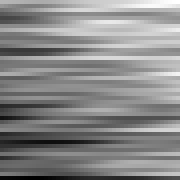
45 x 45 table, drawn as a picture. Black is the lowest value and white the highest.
Slope: up to the top right. Ninth with the lowest average: bottom left. Histogram: bell-shaped. Ninth with the highest average: top right. Grain: streaks across.
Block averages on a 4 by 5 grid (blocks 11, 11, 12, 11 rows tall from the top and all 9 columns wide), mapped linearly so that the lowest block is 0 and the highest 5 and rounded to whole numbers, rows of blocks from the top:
23455
22344
12223
00123
